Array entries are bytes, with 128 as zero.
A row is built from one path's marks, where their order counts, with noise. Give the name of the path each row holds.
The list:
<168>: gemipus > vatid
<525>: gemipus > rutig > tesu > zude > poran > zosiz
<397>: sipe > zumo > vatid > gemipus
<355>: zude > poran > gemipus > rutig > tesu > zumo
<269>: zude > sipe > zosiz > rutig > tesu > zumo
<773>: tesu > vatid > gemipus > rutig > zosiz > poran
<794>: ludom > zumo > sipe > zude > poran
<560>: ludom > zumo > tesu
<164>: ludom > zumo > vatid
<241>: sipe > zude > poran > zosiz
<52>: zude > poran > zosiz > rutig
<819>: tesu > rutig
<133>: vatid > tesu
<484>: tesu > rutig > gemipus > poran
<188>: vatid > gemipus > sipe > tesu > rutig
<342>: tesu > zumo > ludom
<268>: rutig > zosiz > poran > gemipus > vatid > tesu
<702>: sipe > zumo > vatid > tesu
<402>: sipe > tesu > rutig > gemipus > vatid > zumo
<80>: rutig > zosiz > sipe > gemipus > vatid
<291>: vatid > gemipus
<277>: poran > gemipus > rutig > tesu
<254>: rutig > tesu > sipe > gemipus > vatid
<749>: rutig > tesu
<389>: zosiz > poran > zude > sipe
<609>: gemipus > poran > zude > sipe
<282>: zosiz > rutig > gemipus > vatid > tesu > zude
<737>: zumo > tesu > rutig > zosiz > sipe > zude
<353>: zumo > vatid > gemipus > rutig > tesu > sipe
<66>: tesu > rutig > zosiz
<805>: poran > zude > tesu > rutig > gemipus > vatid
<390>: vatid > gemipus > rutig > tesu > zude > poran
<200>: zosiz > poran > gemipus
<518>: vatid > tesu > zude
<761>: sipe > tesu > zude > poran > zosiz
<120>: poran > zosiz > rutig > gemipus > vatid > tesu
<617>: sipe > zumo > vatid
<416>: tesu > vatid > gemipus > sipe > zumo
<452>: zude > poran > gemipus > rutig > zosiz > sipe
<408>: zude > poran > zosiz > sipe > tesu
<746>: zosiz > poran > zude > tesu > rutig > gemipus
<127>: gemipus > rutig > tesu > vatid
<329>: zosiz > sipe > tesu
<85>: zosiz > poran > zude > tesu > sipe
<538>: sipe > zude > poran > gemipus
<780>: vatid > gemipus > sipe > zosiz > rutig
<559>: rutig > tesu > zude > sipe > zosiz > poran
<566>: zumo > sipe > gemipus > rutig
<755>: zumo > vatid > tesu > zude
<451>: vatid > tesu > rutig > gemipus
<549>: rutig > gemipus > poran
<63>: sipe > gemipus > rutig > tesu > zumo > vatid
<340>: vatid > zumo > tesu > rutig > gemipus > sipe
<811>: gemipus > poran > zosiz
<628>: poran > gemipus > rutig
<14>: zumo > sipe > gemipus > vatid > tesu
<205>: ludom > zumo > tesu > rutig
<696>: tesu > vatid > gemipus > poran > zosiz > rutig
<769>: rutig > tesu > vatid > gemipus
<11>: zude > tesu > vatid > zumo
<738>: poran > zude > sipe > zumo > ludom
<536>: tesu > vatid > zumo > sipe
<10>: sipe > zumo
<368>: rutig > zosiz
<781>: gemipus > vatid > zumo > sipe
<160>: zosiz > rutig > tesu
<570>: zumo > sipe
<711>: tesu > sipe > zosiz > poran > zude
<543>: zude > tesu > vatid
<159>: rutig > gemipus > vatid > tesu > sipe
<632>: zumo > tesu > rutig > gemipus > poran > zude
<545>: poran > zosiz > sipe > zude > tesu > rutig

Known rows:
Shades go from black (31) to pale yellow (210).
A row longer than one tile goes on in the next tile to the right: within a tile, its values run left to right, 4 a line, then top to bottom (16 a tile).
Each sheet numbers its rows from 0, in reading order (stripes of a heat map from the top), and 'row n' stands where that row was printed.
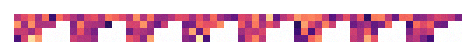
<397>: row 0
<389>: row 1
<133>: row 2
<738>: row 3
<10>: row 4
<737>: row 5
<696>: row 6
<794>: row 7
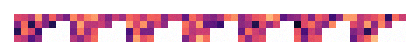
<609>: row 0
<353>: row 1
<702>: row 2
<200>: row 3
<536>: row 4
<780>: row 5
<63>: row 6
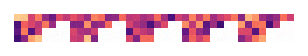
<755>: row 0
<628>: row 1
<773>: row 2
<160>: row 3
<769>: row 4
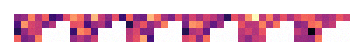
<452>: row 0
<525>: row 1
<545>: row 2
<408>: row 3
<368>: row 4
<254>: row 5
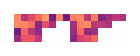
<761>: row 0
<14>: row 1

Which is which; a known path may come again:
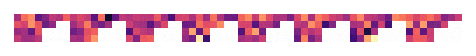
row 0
<549>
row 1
<355>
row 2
<773>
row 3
<738>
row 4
<811>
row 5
<560>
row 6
<282>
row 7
<277>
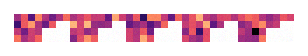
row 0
<188>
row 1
<538>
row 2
<696>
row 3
<159>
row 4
<254>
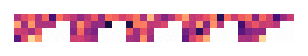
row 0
<397>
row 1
<85>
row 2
<566>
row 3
<63>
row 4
<543>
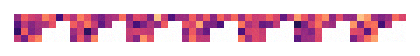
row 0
<711>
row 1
<268>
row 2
<416>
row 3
<329>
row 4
<484>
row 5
<164>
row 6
<769>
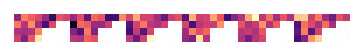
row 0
<451>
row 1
<52>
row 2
<518>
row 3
<342>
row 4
<368>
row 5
<755>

